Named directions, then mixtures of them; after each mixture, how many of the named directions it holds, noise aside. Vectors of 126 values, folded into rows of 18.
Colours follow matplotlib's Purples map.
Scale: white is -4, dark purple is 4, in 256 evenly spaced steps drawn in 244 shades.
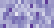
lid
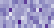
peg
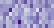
two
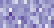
one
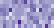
one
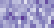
two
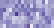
one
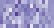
two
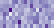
two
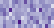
one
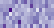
two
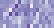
two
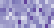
two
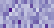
two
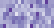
one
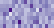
two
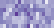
one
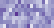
one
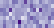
one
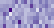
two
